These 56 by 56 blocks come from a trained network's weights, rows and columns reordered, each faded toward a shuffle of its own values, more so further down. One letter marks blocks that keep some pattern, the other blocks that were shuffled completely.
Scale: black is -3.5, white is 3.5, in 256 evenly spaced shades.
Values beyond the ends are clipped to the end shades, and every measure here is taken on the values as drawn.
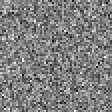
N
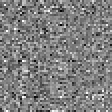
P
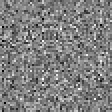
P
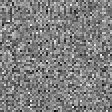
P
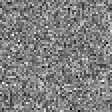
N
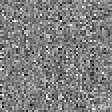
P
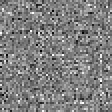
P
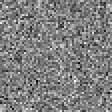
N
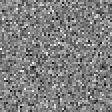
N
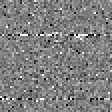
P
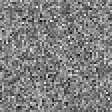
N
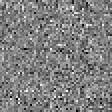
P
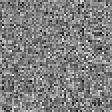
P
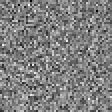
P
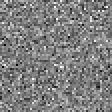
N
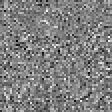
P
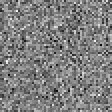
P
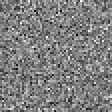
N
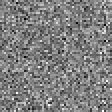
P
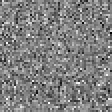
P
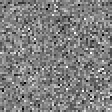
P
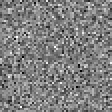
P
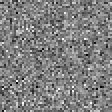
P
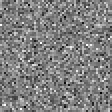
N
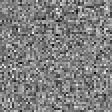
P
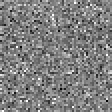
P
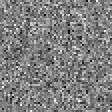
P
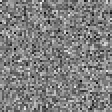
N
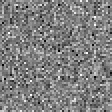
P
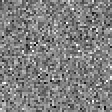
N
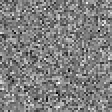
P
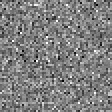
P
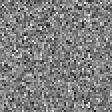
P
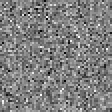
P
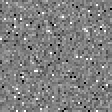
N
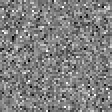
N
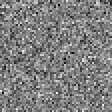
N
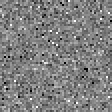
N
